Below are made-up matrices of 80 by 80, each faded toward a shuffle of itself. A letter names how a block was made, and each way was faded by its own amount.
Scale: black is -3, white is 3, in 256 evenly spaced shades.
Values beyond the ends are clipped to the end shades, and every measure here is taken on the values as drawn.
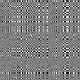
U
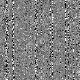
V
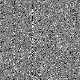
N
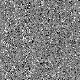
N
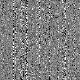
V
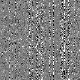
V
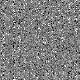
N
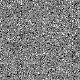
N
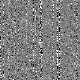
V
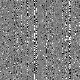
V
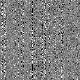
V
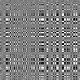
U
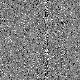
N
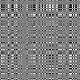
U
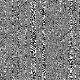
V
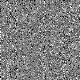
N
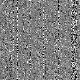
V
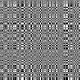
U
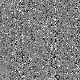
N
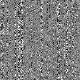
V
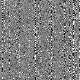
V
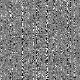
V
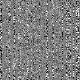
V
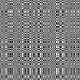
U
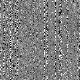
V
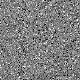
N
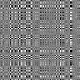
U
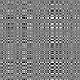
U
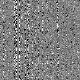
V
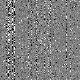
V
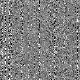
V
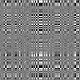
U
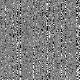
V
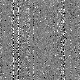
V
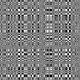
U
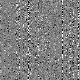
V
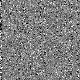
N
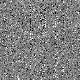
N
